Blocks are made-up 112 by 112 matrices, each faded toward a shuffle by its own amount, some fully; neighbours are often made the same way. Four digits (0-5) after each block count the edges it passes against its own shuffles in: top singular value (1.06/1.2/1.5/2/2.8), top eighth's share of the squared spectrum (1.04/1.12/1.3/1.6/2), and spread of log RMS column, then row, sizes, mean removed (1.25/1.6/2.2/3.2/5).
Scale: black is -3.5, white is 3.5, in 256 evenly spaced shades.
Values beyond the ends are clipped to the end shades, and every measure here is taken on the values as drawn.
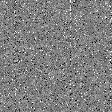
1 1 2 0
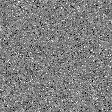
0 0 0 0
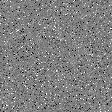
2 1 0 0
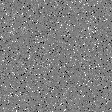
0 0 0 0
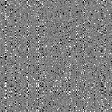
5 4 3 2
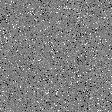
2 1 0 0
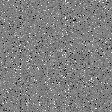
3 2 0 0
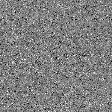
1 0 0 2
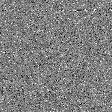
0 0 0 1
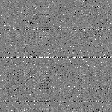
5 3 1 2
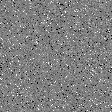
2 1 0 0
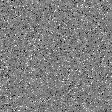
2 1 0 0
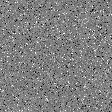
0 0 0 0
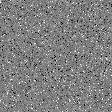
1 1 0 0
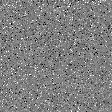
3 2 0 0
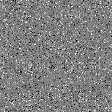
3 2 0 1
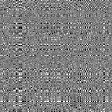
5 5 3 4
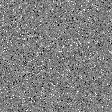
2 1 0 0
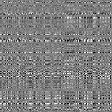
5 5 3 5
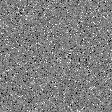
1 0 0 0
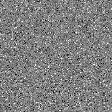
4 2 1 1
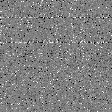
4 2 0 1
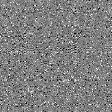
4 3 1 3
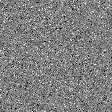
2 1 0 0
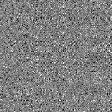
4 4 2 2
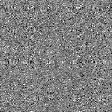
4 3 2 2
